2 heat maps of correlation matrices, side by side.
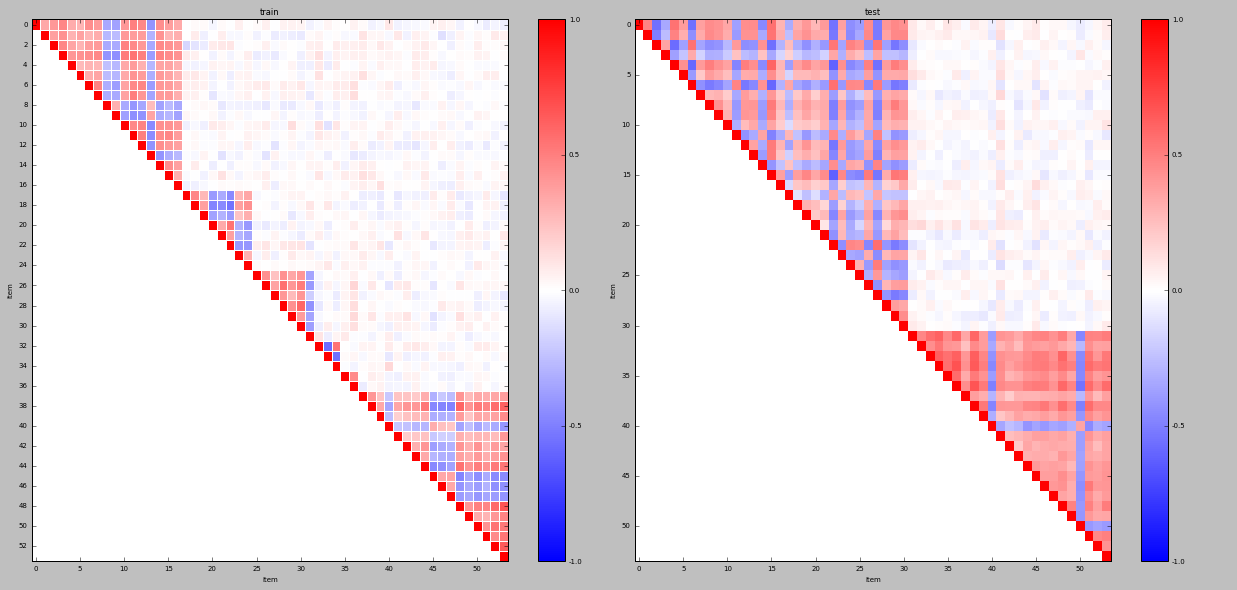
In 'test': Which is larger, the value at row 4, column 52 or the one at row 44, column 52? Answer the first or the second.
the second
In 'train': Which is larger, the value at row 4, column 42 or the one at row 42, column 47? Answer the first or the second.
the first
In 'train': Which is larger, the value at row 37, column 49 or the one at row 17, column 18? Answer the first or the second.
the second
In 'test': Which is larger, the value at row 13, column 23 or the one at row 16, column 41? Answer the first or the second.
the first
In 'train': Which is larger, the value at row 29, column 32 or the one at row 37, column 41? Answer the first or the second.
the second
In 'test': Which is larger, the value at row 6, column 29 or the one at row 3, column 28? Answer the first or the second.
the second
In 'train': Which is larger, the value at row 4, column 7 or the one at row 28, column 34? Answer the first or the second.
the first
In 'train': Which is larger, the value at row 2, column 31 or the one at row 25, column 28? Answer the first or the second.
the second
